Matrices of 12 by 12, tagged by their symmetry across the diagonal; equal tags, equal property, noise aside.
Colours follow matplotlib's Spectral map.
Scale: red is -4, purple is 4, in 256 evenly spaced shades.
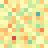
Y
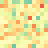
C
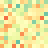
Y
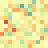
Y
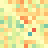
Y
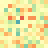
Y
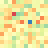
C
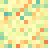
C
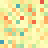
Y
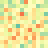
C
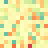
C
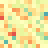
C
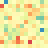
Y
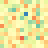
C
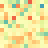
C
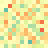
Y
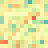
C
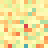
C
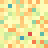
C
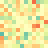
Y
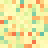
Y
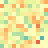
Y
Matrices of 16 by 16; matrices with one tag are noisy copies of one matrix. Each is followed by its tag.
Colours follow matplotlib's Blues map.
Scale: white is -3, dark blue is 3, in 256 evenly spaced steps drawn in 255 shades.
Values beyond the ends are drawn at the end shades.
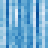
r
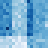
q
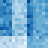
q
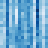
r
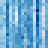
r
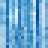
r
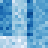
q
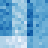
q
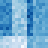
q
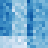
q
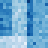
q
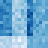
q
